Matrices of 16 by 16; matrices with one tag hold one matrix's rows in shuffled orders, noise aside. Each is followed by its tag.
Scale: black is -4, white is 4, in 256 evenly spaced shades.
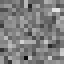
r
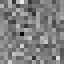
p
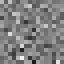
p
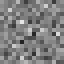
p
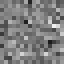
r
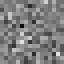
p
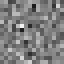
p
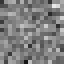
r
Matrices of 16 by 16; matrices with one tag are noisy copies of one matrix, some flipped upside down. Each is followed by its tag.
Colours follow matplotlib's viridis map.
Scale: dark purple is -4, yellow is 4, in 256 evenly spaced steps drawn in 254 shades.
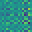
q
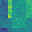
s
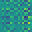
q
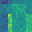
s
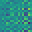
q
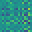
q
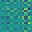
q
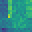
s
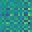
q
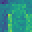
s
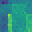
s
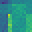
s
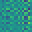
q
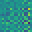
q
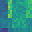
s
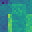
s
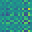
q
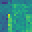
s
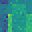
s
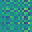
q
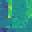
s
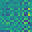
q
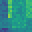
s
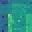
s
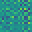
q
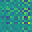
q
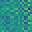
q
